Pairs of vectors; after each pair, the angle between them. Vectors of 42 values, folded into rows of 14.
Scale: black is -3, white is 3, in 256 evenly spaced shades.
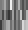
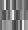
partly aligned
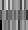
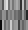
nearly parallel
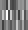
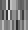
nearly opposite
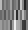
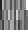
partly opposed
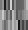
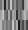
nearly parallel
